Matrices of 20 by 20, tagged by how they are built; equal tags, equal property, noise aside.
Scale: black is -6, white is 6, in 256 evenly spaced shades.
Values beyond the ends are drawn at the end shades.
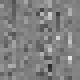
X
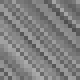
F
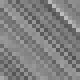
F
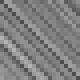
F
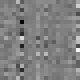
X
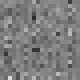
X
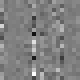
X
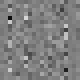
X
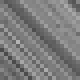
F
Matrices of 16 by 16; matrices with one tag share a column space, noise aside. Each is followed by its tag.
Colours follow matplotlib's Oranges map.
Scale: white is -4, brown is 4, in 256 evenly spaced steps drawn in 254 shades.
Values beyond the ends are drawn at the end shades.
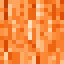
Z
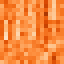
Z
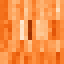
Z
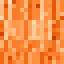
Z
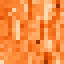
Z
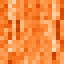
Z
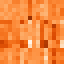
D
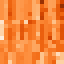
Z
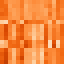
D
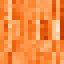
Z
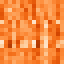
D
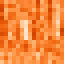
Z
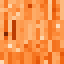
Z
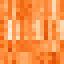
Z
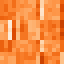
Z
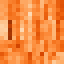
Z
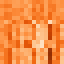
D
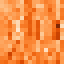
Z
